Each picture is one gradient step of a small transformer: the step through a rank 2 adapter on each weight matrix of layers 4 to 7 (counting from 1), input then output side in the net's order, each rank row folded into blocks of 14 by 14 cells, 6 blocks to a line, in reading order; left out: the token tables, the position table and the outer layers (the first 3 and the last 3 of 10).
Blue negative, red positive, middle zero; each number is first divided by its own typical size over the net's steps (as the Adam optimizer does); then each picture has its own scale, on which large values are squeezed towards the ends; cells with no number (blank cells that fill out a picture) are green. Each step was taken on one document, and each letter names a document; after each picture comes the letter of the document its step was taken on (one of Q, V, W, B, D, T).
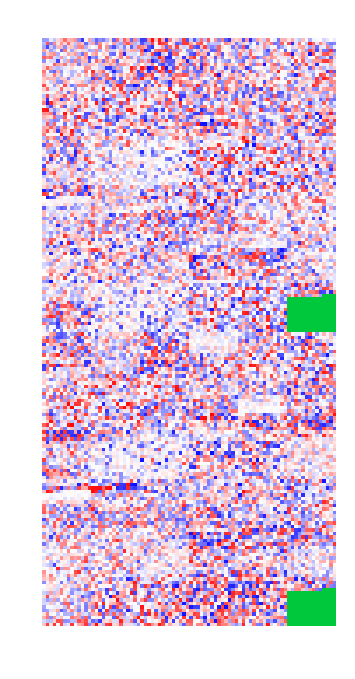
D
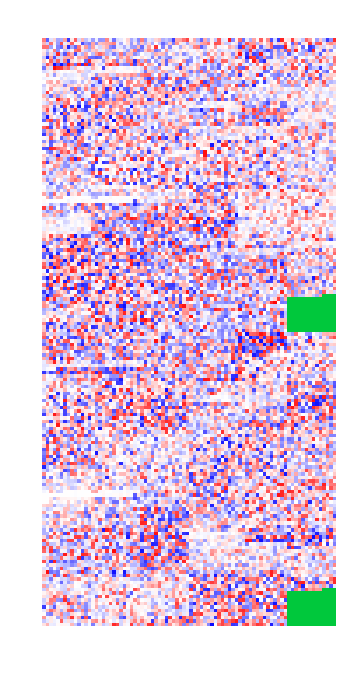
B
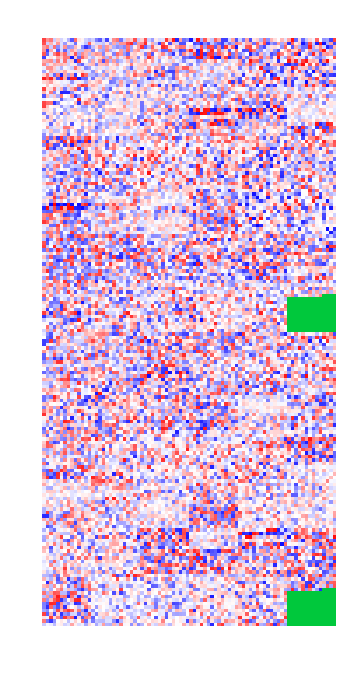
B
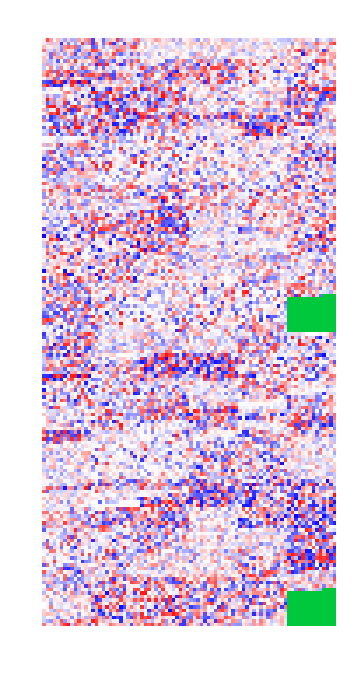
D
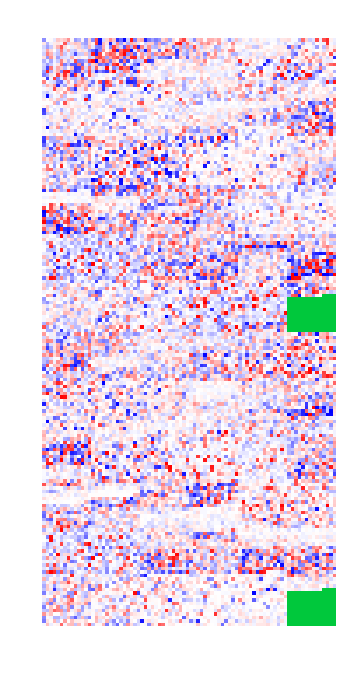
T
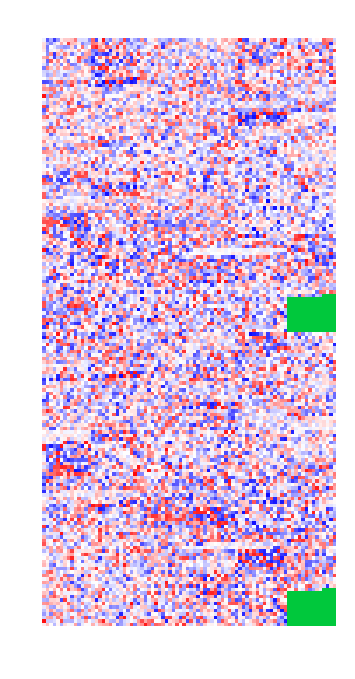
B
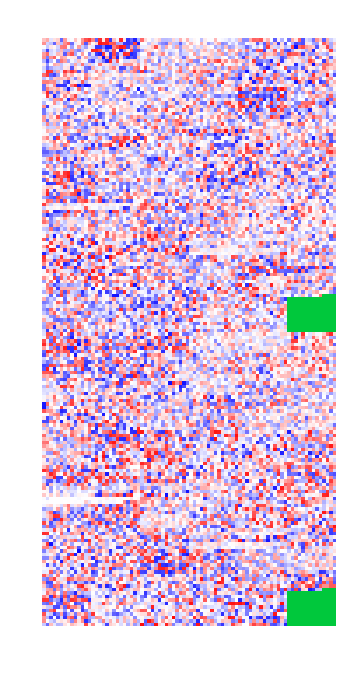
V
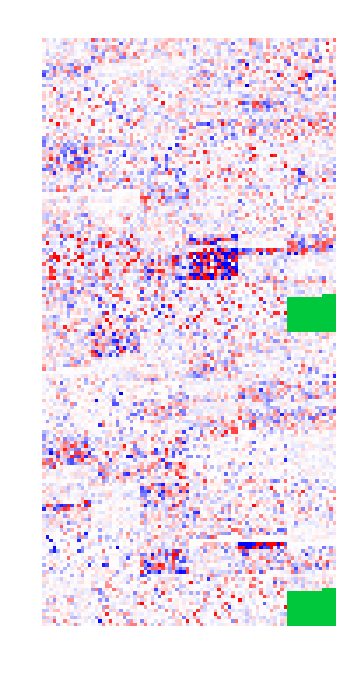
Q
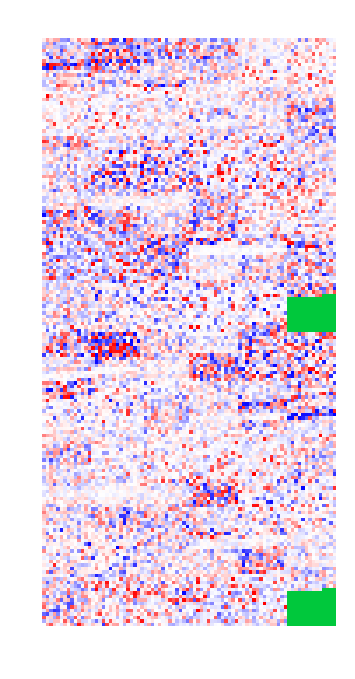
T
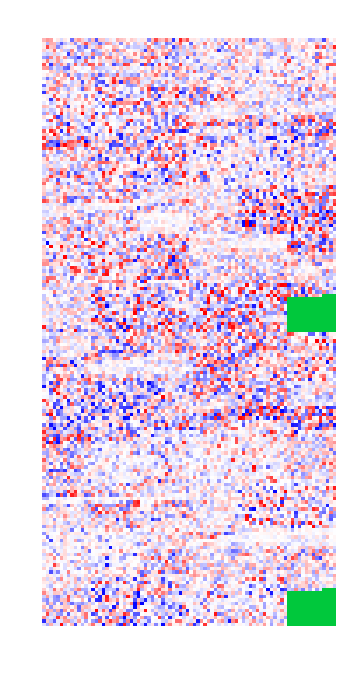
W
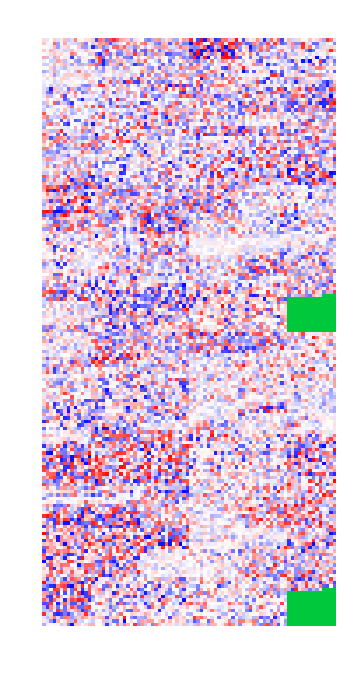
V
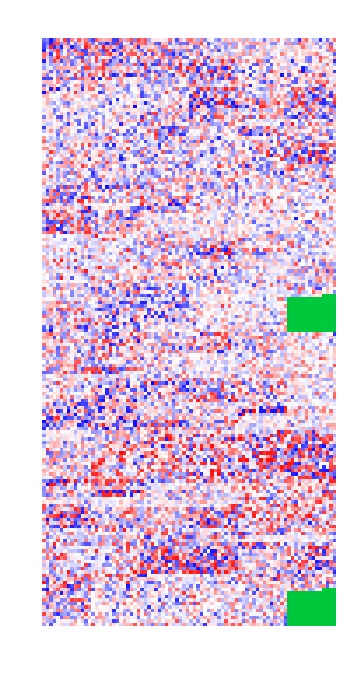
V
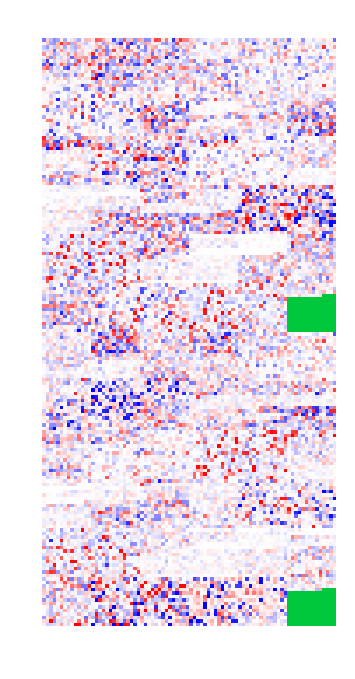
W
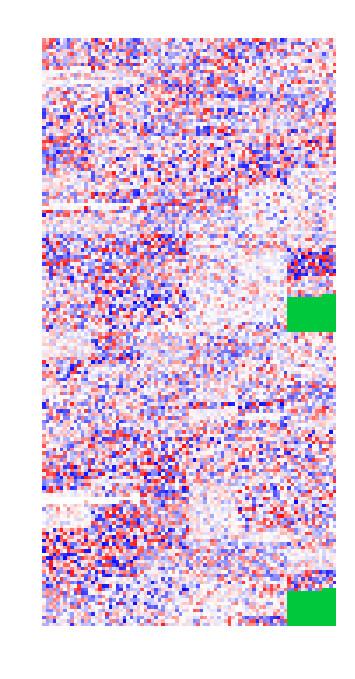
V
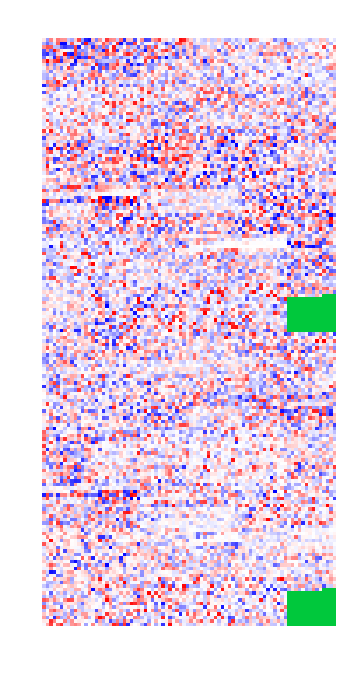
W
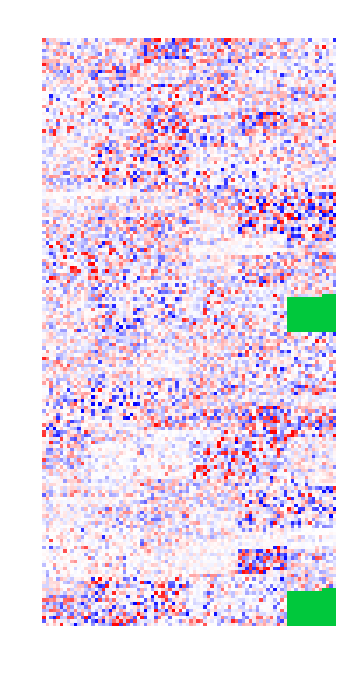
W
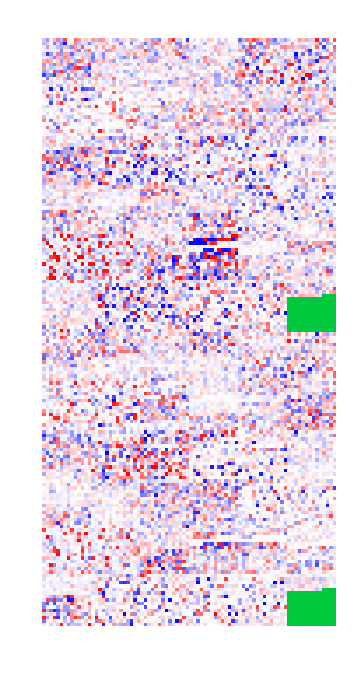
Q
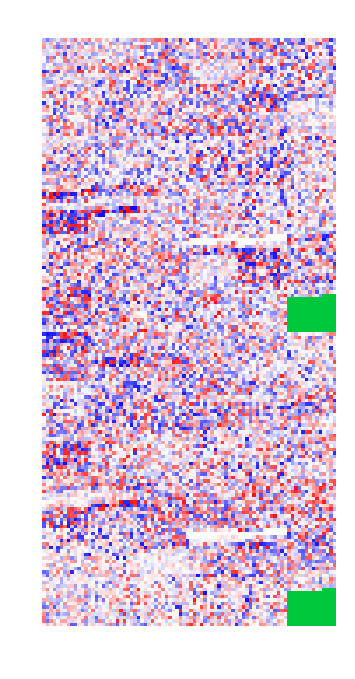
B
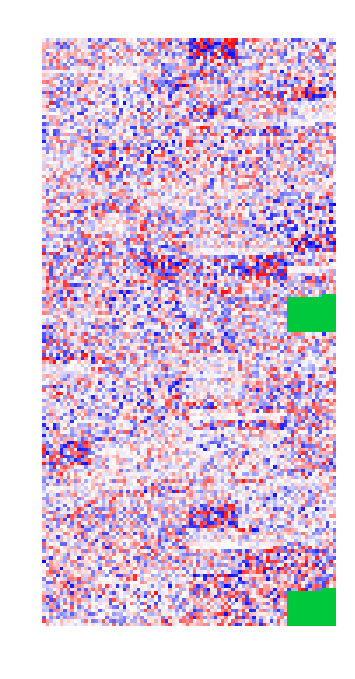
B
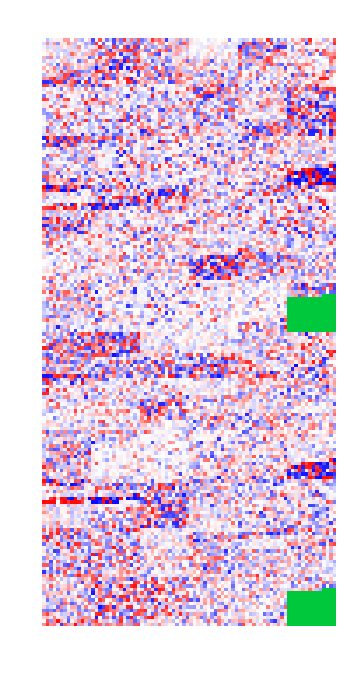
D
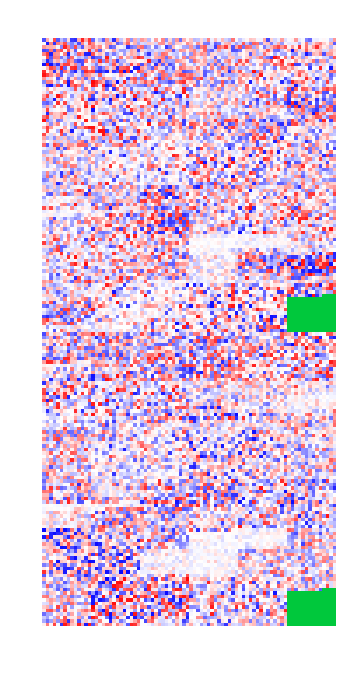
D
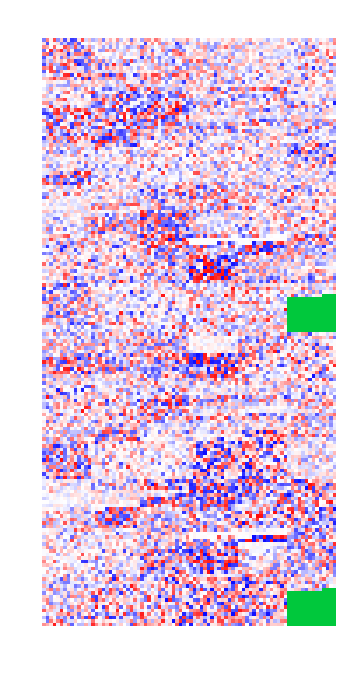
D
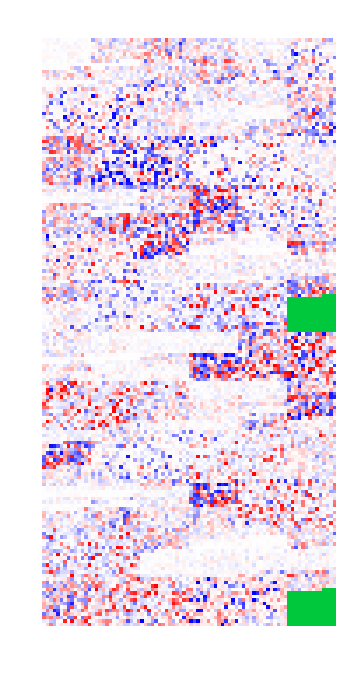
T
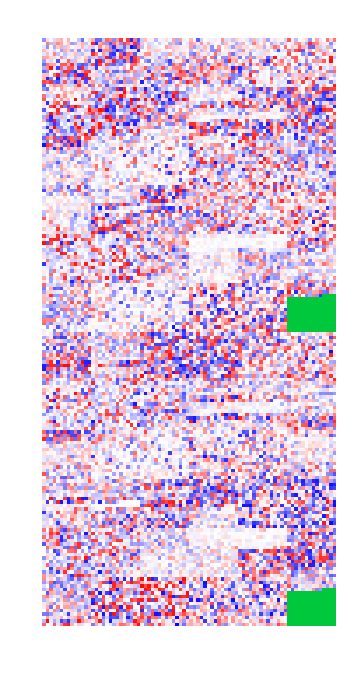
D
